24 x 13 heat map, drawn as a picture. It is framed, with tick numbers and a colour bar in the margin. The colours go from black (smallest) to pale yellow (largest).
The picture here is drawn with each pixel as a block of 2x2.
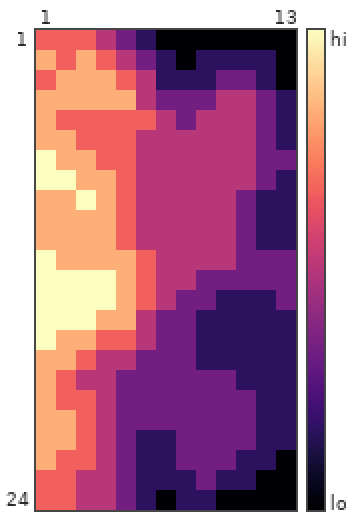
Stripes: none. Ninth with the highest average: middle left. Slope: up to the left. Grain: blotchy.
